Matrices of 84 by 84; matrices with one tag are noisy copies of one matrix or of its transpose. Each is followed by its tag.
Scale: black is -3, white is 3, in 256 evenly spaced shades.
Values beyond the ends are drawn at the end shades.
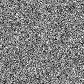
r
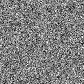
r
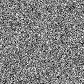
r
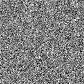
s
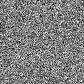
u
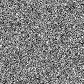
r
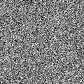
u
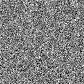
s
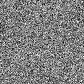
u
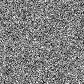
r
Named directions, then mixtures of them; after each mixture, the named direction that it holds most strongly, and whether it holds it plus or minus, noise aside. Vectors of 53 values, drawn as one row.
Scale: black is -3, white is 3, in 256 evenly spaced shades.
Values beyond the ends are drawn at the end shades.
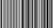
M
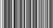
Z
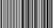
M, plus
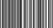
M, minus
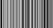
M, plus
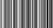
M, plus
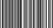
M, minus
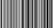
M, plus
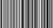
M, plus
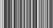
Z, plus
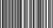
M, minus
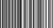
M, minus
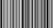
M, plus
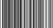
M, minus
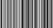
M, plus
